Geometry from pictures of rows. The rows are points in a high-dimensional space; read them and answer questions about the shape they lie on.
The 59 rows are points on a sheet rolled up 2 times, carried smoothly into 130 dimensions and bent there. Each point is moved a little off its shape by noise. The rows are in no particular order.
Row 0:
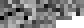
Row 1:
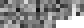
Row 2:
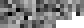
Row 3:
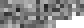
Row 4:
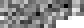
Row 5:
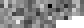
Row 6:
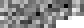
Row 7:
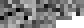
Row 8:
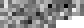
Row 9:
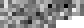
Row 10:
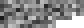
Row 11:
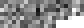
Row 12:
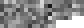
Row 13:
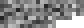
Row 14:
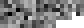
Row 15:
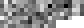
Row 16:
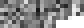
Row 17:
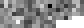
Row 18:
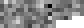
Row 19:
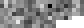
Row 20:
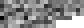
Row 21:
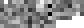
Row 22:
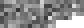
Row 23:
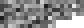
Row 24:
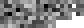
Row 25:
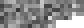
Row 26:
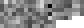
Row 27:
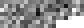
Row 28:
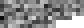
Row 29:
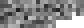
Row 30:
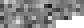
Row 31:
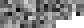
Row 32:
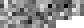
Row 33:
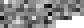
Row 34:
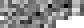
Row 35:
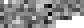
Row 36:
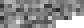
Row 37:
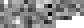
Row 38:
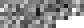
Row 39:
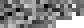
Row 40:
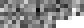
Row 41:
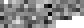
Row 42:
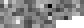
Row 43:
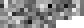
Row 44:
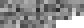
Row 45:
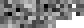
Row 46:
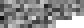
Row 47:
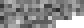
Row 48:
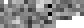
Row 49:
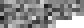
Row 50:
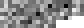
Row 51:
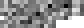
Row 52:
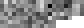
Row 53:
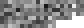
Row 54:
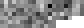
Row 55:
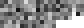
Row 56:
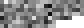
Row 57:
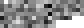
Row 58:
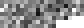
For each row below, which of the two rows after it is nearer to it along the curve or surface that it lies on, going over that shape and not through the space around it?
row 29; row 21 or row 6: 21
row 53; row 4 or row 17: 17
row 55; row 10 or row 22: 10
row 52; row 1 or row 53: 53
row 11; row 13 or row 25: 13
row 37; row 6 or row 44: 6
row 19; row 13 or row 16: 13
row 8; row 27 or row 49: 27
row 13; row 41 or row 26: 41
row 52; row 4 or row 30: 30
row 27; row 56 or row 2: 2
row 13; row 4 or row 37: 37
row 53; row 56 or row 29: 29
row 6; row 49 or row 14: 14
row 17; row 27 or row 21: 21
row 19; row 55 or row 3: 3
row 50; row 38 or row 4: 4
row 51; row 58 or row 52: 58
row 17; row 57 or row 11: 57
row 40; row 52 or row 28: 28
